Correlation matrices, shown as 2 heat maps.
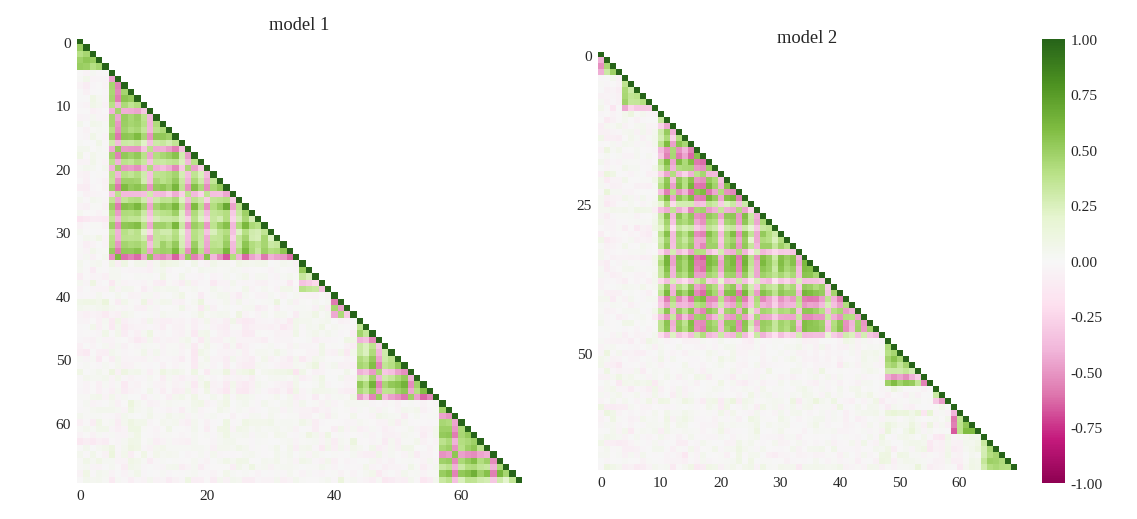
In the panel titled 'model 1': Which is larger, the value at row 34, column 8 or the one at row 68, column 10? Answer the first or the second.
the second
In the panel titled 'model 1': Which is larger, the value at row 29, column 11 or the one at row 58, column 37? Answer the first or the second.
the second
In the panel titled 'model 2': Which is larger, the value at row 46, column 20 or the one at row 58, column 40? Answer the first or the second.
the second
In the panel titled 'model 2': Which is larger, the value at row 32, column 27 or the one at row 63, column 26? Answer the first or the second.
the first
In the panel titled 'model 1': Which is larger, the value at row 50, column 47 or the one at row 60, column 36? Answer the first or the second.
the second
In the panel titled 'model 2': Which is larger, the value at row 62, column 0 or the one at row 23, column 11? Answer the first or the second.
the first
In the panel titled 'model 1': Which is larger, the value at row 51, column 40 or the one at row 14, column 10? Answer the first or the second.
the second
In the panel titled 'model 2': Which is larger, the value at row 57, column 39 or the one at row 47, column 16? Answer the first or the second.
the second
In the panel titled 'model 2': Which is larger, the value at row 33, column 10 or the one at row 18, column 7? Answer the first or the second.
the second
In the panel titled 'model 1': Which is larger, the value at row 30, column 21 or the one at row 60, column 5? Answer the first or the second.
the first
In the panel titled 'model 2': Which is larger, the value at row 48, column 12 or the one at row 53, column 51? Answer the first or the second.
the second
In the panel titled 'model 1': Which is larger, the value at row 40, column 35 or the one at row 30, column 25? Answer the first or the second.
the second
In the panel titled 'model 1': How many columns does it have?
70
